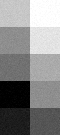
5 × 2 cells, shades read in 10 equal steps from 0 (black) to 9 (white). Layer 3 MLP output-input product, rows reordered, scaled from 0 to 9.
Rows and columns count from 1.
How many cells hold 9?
1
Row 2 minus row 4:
5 3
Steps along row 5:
up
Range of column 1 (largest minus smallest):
7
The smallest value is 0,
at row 4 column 1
